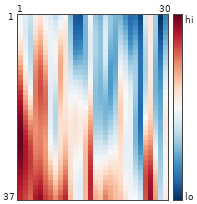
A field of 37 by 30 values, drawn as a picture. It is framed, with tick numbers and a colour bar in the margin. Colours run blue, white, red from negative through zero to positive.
Grain: streaks running down. Slope: up to the bottom left. Ninth with the highest average: bottom left.
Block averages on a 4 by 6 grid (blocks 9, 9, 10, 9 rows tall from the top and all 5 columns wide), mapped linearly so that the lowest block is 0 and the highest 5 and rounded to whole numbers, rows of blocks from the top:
220101 / 432011 / 533112 / 543323
